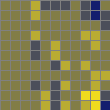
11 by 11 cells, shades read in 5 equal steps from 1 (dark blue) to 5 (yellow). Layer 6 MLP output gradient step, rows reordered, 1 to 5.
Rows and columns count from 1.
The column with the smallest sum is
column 11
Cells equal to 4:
18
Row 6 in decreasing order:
4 3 3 3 3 3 3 3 3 3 2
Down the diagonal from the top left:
3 3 3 4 3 4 4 3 3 5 1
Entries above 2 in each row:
6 8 10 11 10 10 10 11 9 9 9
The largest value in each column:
3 3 3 4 4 4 4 3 5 5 4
